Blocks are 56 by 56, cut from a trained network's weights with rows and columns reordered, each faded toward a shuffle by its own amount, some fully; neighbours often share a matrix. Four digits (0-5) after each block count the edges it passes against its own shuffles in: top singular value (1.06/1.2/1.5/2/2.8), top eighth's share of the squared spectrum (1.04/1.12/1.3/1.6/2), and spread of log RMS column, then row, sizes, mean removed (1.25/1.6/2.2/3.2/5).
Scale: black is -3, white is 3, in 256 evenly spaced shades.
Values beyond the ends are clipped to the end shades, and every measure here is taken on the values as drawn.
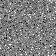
0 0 0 0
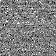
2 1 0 0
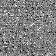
2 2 1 0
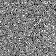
0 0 0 0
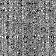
3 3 1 2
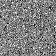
1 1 0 0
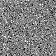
0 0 0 0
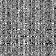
4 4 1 3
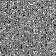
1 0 0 0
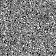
0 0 0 0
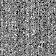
3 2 0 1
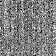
3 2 0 2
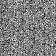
1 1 0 0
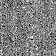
2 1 0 0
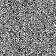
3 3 1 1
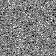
1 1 0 0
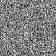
3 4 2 2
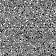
1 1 0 0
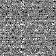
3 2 2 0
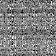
3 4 3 1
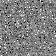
1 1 1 0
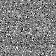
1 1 0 0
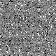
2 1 1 0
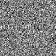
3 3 1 0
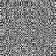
4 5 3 2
